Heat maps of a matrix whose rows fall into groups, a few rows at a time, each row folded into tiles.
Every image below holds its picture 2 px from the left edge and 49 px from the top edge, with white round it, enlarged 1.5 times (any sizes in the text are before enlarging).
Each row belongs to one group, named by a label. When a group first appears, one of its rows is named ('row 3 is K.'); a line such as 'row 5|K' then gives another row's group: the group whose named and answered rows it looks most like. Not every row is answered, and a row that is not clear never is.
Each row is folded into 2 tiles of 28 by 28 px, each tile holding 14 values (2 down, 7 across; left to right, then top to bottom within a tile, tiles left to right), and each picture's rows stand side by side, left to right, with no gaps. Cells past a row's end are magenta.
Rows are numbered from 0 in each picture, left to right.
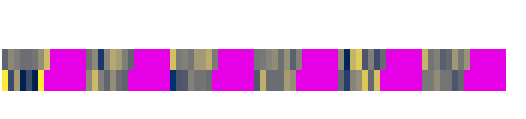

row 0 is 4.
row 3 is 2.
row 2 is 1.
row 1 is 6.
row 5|1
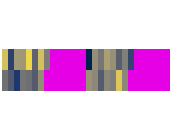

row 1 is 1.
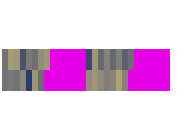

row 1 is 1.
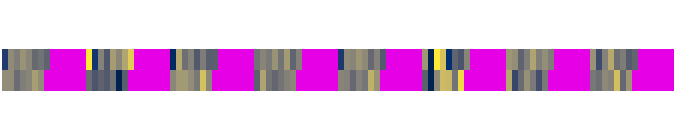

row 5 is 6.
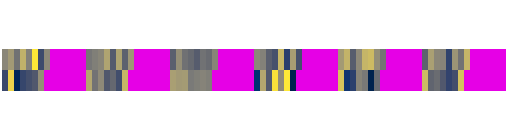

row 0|2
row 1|4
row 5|4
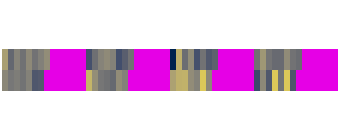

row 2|1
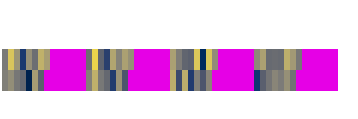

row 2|4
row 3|1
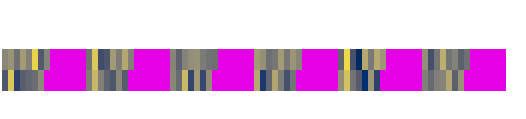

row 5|6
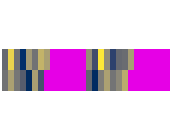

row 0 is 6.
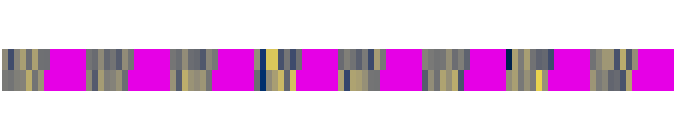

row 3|6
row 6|1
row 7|4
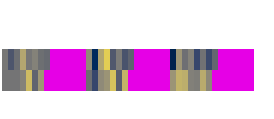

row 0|6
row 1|6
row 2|1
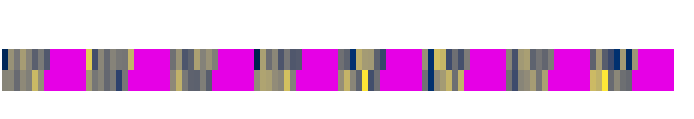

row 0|1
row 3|1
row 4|6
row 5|6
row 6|6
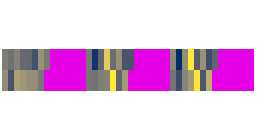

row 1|6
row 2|6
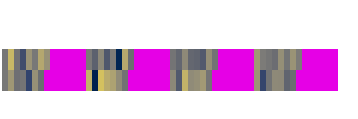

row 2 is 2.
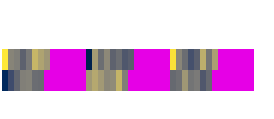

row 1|1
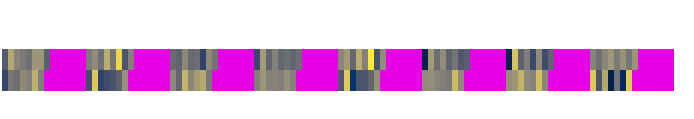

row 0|1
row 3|1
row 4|2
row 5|1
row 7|4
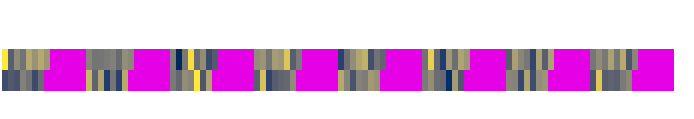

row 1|4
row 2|6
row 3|2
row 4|1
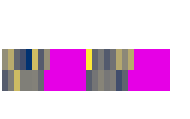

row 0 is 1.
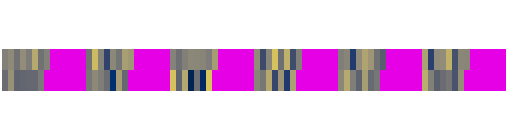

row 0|2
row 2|4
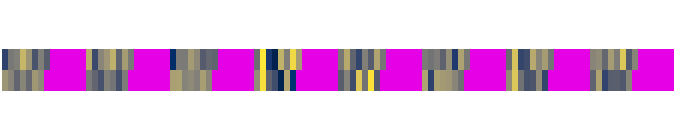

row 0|1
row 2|1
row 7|2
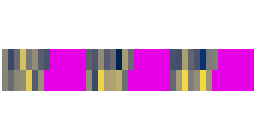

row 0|6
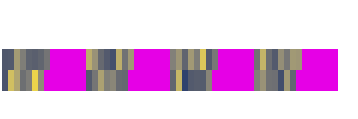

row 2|2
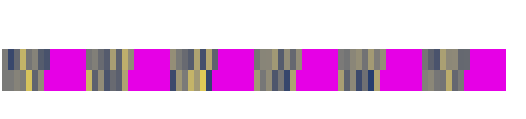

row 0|6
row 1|4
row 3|4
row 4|4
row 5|6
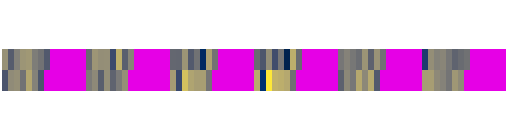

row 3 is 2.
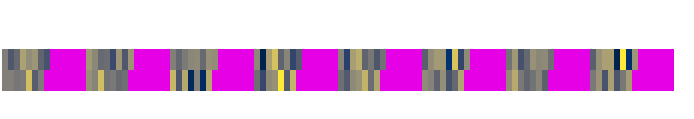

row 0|6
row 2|4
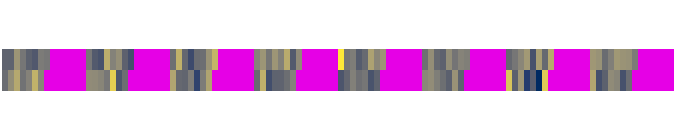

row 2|4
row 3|2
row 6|4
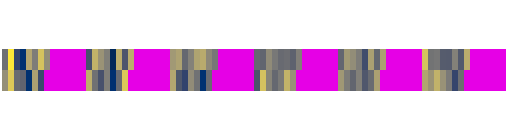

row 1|4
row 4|4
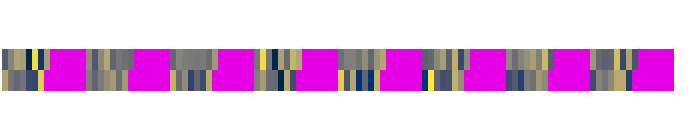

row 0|4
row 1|6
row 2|4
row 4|4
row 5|2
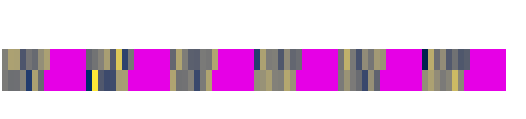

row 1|2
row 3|1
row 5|1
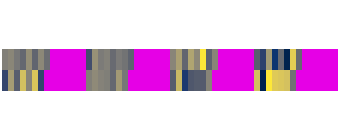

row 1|1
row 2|2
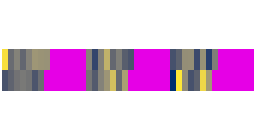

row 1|6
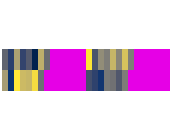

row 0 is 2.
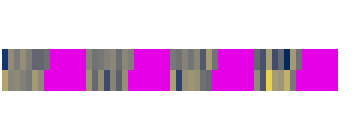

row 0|1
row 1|4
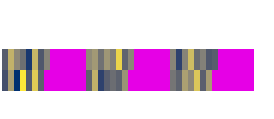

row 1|2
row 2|6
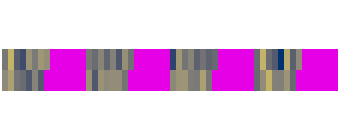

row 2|1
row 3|1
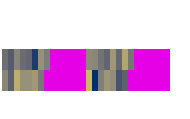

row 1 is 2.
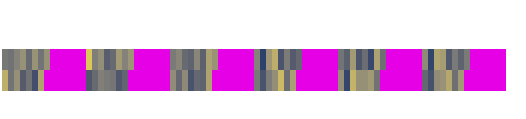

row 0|4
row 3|6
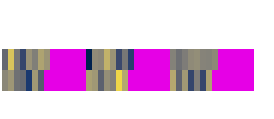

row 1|1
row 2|4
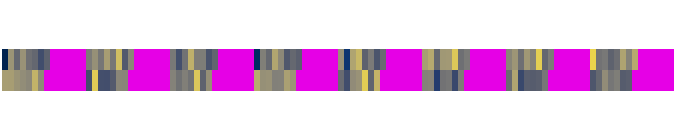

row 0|1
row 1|2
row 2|6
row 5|2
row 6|2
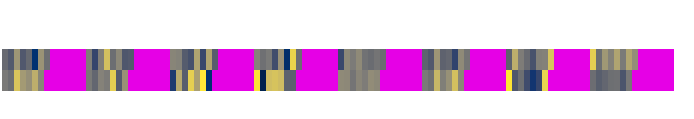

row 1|6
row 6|4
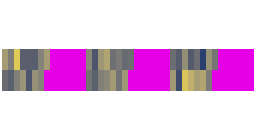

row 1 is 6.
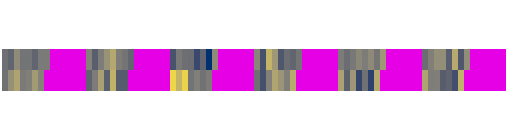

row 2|1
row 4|4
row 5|4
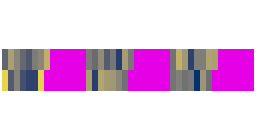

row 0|4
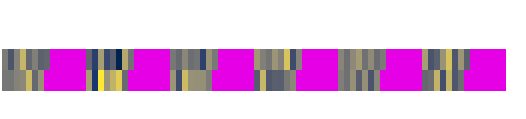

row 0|6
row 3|2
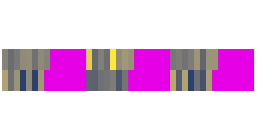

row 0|4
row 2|4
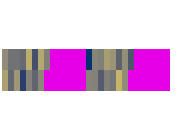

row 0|4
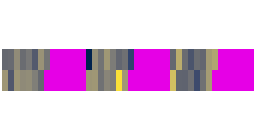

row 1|1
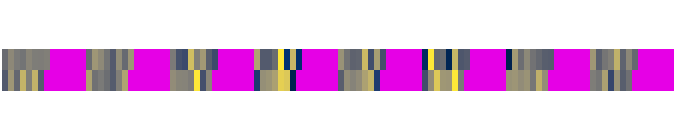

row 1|4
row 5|1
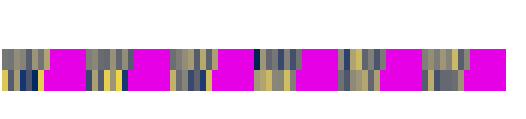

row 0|4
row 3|1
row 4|6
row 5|2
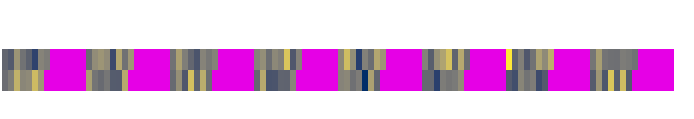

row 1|4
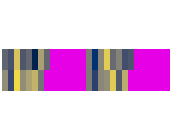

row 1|6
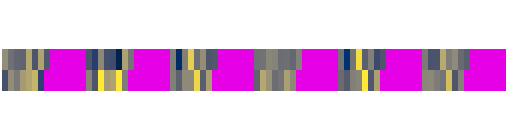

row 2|6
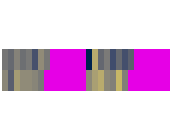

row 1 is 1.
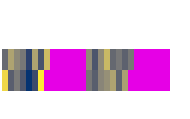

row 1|6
